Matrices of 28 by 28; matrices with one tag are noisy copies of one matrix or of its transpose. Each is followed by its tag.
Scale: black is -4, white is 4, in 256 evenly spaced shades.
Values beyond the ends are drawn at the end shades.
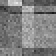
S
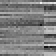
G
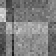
S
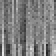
G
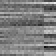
G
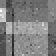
S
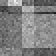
S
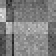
S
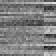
G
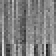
G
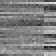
G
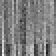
G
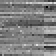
G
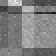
S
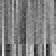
G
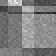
S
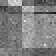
S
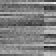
G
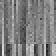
G
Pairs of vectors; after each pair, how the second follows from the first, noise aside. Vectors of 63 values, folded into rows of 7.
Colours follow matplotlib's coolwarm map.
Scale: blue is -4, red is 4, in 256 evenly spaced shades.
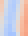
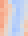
reversed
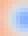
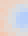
shrunk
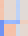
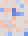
shuffled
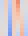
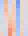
reversed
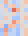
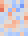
shuffled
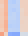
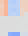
partly zeroed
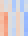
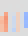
partly zeroed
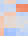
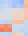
reversed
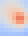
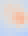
shrunk
